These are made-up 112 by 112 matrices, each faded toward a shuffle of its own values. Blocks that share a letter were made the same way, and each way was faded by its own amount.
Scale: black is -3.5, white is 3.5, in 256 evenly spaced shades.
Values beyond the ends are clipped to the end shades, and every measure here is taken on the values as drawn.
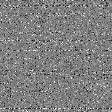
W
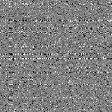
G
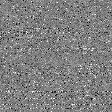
W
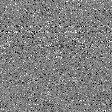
W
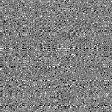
G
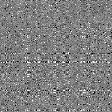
G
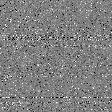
W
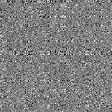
G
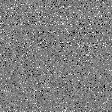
W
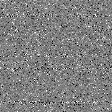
W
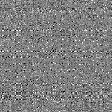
G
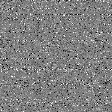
W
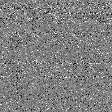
W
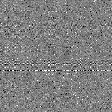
G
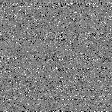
W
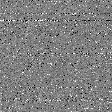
W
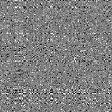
G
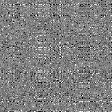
G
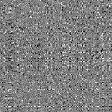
G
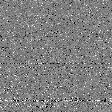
W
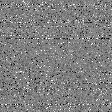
W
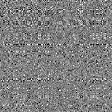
G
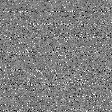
W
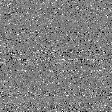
W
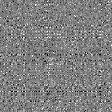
G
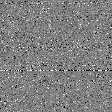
W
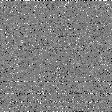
W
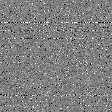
W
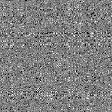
G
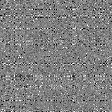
G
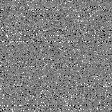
W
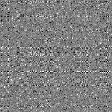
G
